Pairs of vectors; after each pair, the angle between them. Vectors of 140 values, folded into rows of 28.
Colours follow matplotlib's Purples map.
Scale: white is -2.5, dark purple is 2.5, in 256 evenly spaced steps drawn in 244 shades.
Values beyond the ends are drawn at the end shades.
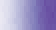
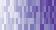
nearly parallel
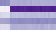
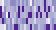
orthogonal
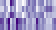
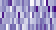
orthogonal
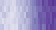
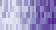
nearly parallel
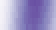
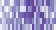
partly aligned
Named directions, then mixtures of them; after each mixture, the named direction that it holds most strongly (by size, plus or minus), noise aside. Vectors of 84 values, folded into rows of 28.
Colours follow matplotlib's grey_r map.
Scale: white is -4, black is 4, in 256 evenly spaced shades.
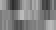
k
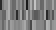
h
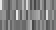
h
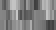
k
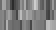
k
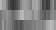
k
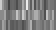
h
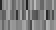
h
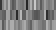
h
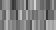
h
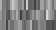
h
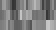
k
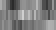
k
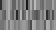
h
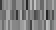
h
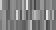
h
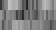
k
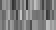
h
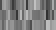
h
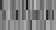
h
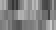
k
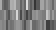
h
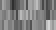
k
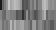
k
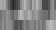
k
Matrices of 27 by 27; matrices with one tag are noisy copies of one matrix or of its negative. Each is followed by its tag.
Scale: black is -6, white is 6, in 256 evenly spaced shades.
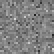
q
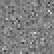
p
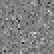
p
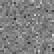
q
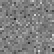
q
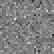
q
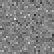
q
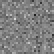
q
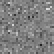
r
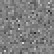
p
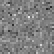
r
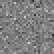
q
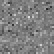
r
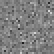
p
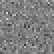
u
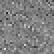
u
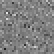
u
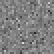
p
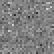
r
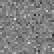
q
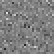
u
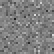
q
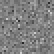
p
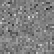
r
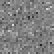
r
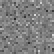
q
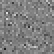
u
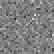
q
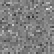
r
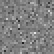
p
